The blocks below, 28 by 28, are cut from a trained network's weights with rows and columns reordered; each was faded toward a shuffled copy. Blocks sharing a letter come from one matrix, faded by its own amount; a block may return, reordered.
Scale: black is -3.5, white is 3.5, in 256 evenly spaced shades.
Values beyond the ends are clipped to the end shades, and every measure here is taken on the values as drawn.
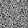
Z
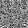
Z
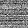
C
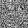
Z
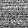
C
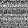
C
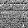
C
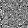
Z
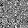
Z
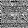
C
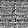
C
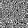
Z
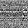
C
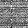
C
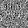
Z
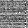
C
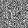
Z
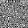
Z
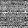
C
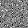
Z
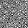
Z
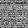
C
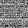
C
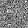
Z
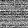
C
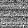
C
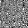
Z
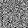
Z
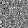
Z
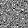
Z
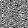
Z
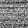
C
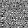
Z
